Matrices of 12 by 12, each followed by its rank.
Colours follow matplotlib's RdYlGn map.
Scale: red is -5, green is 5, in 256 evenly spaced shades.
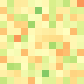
full rank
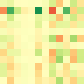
two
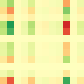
one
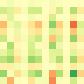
two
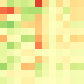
two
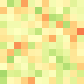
full rank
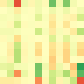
two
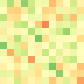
full rank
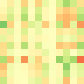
two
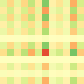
one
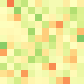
full rank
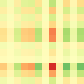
one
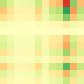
one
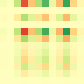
one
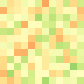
full rank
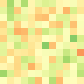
full rank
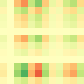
one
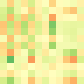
two
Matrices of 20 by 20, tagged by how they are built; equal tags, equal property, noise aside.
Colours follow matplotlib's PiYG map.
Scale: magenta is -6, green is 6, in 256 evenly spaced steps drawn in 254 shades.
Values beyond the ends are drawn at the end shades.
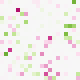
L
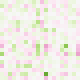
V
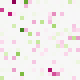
L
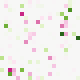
L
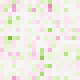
V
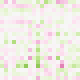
V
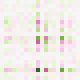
V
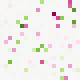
L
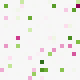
L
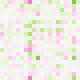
V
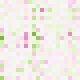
V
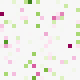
L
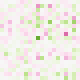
V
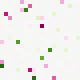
L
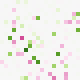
L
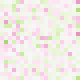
V
